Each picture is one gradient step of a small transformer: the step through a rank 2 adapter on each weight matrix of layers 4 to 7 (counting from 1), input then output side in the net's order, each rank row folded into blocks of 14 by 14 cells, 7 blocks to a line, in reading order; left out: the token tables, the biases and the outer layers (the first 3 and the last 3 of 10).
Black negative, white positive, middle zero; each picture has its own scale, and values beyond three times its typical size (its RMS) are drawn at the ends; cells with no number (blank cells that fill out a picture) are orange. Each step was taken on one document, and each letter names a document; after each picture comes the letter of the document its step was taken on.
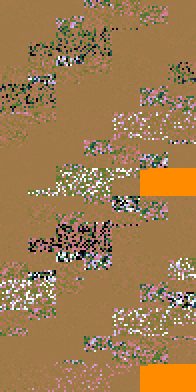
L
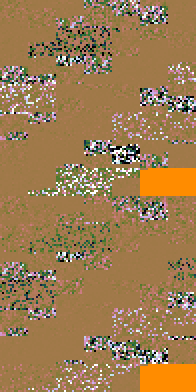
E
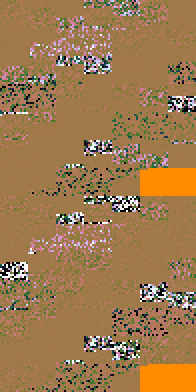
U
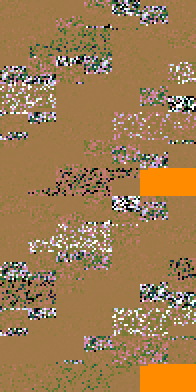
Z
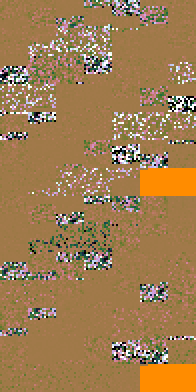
Z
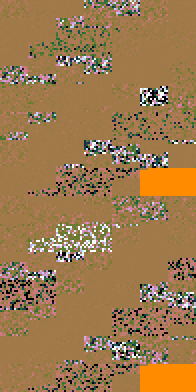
E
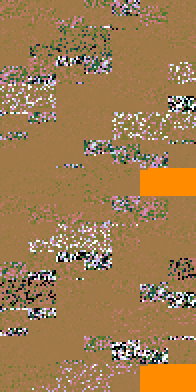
Z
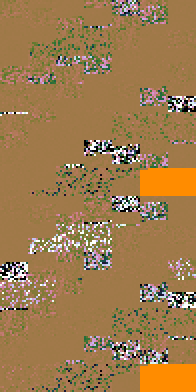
U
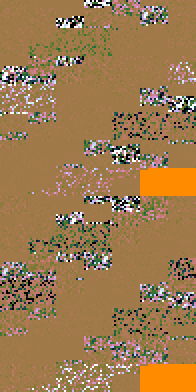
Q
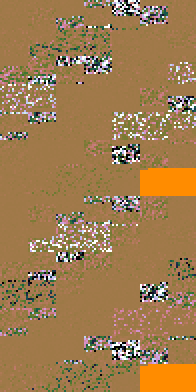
Z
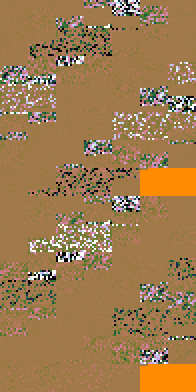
Z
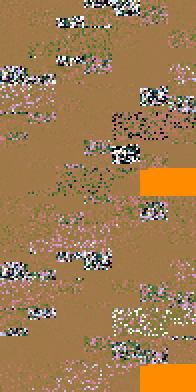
E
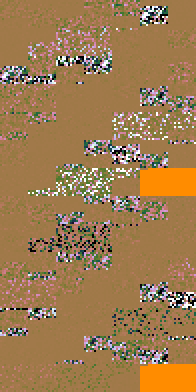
L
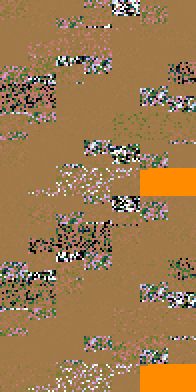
L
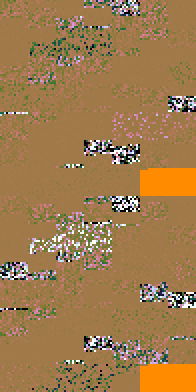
U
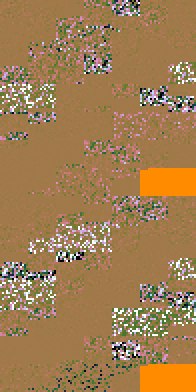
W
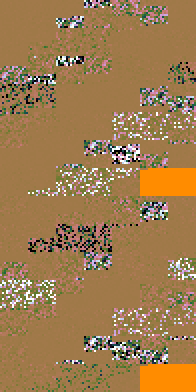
L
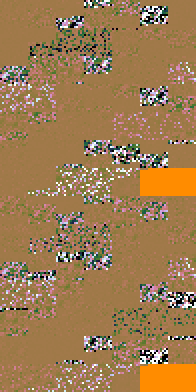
L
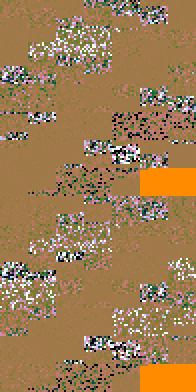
W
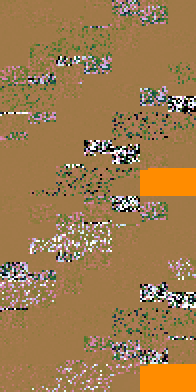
U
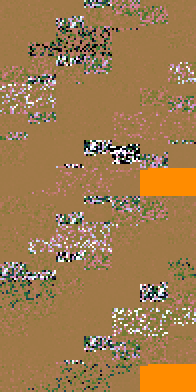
Q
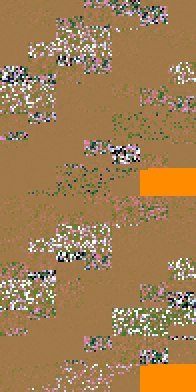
W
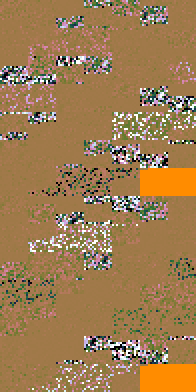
Z
